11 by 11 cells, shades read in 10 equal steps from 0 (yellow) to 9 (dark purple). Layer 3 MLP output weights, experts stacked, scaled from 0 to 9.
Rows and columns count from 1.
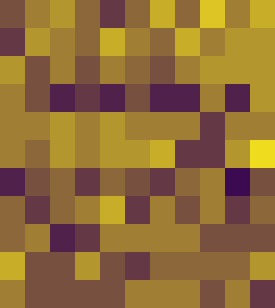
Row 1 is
6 4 3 5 7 5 2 5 1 4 2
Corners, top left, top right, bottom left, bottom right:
6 2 4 7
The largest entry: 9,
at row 7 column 10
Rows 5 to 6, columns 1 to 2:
4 4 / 4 5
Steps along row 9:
down up down down same same same up same same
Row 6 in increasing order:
0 2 3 3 3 3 4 4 5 7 7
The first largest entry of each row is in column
5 1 2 3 9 8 10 2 3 6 11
